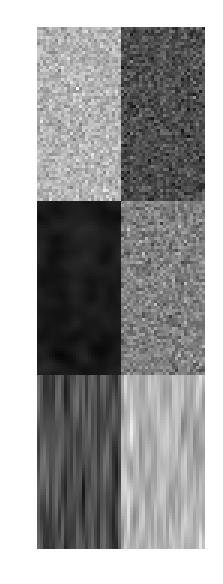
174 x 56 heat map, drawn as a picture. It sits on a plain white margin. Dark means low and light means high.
The table splits into 3 rows of 2 panels. Panel 1,1: high, fine-grained. Panel 1,2: low, fine-grained. Panel 2,1: very low, blotchy, faint in contrast. Panel 2,2: middling, fine-grained. Panel 3,1: low, streaked downward. Panel 3,2: high, streaked downward.
